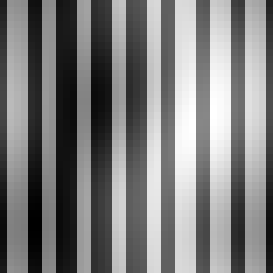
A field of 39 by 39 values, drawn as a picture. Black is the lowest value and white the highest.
Average level on the scale: 50%. Ninth with the highest average: middle right. Stripes: upright, repeating 8 times. Lone odd cells: none.
